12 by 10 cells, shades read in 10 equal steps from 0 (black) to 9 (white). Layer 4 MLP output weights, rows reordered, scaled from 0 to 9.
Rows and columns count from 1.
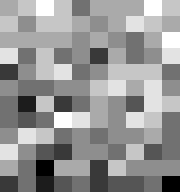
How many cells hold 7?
19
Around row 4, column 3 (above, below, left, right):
6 7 4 4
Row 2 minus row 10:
-1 0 4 5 1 0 2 1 4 2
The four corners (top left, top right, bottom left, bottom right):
6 7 2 0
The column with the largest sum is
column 9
